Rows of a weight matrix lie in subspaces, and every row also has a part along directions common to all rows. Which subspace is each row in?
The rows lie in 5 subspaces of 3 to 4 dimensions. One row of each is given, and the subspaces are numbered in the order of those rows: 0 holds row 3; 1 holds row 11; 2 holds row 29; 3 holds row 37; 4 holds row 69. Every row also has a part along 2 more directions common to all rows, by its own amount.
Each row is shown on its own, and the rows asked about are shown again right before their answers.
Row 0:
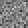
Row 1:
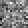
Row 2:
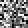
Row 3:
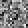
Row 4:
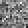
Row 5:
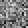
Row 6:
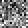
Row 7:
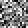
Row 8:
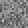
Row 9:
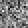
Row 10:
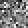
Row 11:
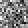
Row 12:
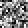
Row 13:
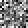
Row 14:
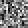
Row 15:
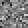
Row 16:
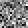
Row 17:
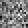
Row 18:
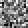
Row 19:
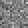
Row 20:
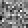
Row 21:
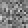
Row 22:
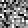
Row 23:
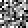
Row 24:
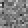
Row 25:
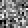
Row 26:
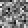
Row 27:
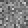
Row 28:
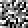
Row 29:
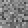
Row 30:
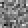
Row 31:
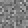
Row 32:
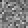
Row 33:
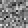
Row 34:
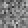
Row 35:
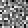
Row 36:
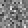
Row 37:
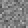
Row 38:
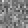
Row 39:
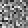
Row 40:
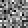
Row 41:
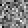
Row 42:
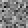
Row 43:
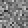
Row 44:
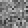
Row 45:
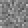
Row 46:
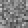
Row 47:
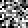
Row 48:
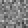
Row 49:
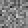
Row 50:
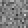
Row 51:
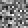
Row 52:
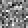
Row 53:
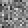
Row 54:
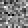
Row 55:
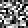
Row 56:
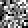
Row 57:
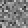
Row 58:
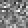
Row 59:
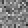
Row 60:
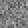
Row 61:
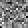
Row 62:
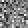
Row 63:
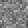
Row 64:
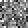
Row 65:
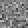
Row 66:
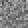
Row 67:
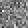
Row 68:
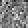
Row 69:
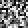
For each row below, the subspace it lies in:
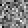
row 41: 0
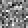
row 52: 1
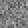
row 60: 4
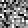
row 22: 2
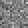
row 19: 1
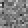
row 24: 2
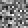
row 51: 1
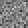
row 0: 0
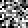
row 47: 3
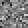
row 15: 2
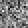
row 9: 4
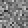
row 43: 0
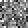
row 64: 3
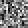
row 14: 4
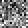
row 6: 3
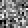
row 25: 3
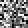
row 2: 2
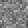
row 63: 4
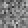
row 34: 4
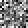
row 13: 3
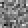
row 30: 2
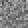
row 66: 2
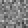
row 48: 0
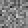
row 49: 4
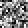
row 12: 0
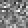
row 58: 4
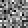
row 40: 0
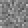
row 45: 2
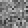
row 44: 3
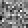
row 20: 1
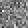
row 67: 4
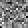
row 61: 1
